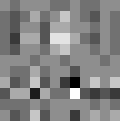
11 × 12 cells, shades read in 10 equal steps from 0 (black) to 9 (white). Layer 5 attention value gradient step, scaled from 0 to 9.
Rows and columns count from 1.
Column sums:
49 40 52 57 44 58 57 50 50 47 52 50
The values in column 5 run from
3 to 6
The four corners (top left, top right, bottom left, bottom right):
5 5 5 6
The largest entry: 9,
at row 9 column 8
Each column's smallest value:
3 2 4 1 3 4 2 0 3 2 3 2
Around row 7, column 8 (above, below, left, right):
5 0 5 5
